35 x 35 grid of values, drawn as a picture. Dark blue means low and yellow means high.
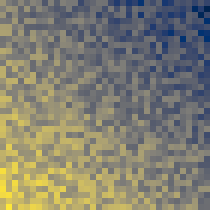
Grain: fine. Ninth with the lowest average: top right. Stripes: none. Slope: up to the bottom left. Ninth with the highest average: bottom left.
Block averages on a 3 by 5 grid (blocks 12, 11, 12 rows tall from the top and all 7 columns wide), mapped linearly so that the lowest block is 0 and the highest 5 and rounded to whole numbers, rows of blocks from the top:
3 2 1 1 0 | 4 3 2 2 1 | 5 4 4 3 2
